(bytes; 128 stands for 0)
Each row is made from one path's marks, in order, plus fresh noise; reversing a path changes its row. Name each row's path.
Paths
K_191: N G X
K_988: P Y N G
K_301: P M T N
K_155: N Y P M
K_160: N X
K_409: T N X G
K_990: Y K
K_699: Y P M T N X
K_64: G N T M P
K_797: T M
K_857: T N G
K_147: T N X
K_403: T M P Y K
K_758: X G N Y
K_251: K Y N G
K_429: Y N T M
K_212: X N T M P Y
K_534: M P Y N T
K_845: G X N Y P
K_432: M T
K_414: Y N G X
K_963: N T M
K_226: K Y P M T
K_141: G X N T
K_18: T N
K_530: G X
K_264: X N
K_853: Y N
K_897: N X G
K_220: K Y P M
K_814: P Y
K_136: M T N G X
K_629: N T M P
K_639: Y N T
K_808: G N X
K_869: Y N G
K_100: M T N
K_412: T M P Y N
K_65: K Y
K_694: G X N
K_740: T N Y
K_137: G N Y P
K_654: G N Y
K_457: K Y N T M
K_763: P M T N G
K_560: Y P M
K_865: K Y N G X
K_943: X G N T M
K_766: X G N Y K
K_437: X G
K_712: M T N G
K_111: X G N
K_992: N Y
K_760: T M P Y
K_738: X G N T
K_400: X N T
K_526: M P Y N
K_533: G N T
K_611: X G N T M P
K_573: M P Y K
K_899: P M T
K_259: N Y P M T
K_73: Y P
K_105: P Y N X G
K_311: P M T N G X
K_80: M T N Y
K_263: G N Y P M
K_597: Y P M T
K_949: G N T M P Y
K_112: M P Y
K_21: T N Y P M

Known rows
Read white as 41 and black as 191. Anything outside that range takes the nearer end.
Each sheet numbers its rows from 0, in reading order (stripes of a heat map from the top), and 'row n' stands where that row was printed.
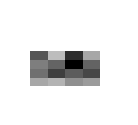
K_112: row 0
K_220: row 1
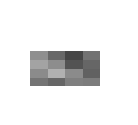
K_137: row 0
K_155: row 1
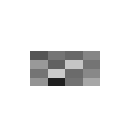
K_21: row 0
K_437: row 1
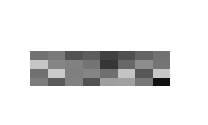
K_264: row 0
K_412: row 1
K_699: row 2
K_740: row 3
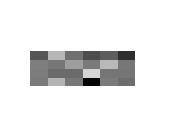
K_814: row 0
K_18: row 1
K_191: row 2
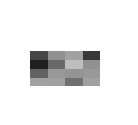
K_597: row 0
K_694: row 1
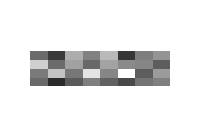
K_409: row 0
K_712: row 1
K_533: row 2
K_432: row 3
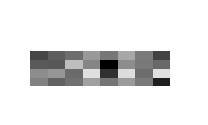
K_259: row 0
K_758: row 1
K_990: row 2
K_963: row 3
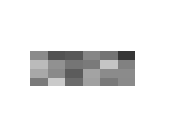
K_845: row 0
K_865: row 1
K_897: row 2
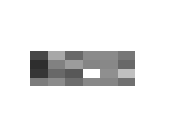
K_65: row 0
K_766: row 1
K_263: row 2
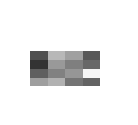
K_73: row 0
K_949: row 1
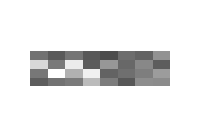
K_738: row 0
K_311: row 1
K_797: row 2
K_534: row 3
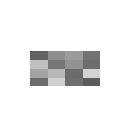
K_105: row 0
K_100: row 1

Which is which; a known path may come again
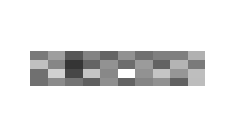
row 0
K_758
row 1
K_457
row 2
K_212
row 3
K_899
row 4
K_988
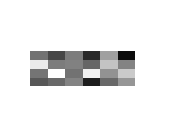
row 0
K_738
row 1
K_963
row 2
K_141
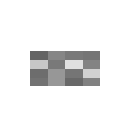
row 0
K_437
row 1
K_111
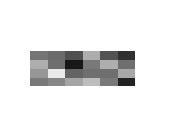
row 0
K_301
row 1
K_560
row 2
K_147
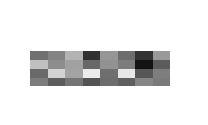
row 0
K_264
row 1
K_64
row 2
K_100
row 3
K_226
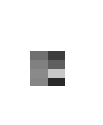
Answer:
K_629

